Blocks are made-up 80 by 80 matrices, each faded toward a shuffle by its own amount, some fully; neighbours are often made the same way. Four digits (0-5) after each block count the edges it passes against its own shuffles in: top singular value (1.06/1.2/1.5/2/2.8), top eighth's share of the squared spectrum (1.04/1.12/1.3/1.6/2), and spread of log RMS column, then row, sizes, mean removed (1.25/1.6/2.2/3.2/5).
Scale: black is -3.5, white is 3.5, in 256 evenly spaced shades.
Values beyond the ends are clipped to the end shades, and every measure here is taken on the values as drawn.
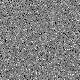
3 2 0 0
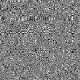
4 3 2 2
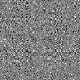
4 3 2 1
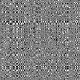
5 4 3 3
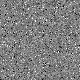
0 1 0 0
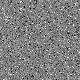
0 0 0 0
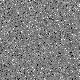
0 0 0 0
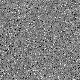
0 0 0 0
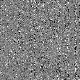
1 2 2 0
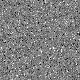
0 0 1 0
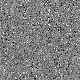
0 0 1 0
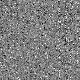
0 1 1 0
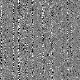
2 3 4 0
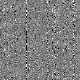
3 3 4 0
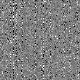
2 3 3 0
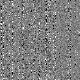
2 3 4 0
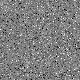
0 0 0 0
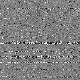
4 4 0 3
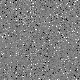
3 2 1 0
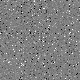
3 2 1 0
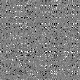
4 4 2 2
